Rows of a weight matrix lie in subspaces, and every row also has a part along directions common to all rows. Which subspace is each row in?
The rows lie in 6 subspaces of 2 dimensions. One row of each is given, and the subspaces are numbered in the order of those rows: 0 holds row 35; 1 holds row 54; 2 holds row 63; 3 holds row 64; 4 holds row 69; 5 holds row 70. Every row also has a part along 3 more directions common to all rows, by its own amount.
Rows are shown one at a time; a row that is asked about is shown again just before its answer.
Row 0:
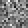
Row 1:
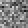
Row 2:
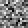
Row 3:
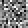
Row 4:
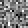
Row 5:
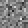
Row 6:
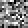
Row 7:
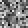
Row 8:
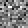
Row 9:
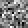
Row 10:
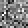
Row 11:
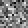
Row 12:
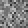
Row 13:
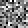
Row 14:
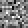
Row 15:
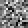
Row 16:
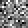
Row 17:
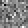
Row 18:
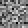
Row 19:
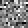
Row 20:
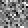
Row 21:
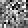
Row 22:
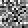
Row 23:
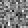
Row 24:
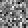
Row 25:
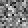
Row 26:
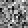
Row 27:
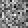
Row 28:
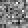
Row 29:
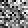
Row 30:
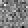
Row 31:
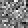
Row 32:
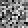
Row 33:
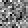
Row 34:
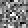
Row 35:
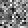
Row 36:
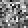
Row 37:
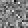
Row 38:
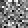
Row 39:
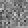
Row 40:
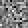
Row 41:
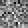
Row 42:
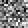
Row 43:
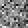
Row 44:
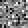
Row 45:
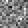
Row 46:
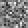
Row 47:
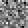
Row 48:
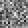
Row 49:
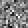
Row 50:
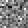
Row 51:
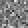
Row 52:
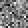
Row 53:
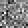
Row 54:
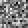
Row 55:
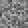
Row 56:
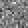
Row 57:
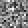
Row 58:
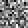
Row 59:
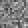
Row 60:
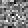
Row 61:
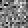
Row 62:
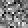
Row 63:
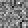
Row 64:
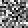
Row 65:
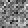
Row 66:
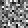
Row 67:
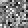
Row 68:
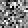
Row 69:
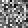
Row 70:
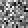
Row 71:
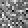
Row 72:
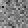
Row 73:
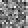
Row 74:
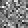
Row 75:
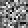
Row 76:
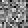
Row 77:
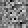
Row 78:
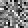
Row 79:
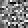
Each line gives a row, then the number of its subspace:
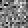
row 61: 0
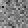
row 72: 5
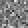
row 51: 2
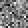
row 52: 0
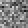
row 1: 5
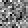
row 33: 4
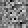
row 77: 2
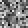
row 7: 1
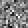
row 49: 2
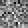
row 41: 3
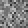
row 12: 0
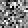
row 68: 5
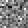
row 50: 4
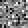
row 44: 1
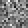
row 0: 5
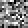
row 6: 2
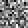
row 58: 0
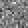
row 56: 3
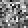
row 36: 1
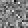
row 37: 2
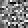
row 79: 2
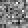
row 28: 1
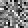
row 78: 0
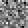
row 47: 0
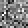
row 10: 3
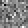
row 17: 0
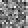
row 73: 0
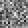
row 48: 0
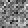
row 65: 5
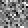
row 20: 0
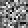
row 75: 2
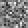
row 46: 2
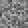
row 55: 3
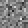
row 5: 4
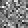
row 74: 5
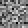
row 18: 3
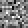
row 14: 2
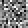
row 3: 1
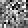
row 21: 1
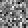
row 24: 2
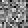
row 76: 0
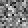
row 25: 4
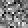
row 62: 3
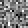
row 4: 1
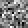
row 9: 3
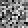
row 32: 3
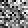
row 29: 5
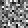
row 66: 5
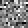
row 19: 0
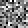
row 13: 4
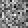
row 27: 3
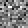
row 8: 4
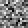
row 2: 4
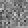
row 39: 0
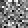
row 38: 5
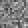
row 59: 1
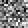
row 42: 4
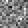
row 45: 4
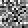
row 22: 3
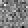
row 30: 0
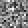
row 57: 5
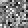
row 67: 1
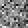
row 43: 5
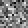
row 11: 4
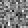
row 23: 1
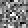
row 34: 2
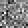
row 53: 3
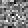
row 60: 2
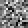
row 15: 4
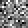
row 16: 5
